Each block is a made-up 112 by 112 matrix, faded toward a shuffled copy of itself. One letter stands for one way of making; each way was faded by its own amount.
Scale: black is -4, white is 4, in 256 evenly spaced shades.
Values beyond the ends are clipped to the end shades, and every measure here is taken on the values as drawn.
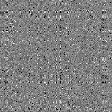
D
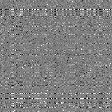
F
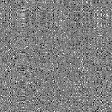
D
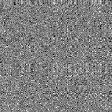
D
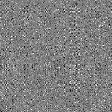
D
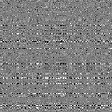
F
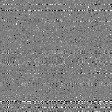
F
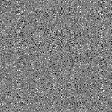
D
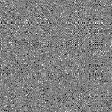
D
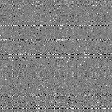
F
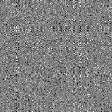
D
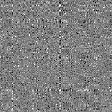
D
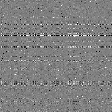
F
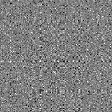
D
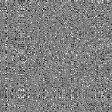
D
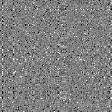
D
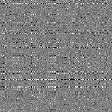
F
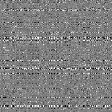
F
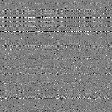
F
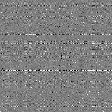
F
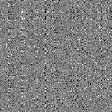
D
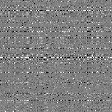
F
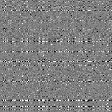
F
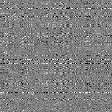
F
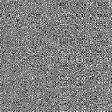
D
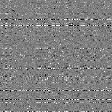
F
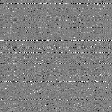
F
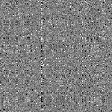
D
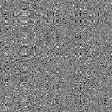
D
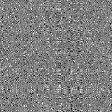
D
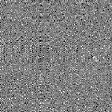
D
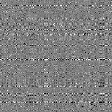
F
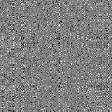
D
